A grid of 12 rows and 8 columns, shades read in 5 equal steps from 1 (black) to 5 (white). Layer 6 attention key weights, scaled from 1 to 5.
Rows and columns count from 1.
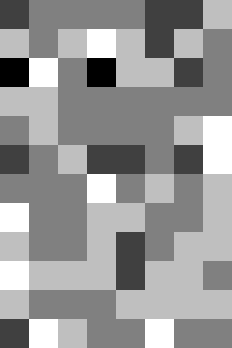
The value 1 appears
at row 3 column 1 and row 3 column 4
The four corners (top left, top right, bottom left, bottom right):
2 4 2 3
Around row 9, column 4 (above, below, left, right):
4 4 3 2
